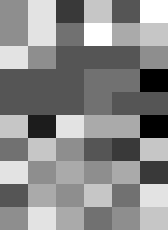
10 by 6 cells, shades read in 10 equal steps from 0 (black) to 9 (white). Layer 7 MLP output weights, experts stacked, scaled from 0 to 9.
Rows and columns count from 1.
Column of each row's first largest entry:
6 4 1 4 4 3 2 1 6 2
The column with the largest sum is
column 2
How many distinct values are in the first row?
6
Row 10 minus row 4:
2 5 3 0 1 7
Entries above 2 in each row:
5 6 6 5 6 4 5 5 6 6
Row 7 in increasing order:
2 3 4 5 7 7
